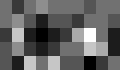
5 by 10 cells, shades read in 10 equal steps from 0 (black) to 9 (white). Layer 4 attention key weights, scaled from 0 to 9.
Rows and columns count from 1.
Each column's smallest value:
2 1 1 0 1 2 2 0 2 1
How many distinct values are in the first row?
4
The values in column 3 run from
1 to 7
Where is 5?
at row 1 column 4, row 2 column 2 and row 4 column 2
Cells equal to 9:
1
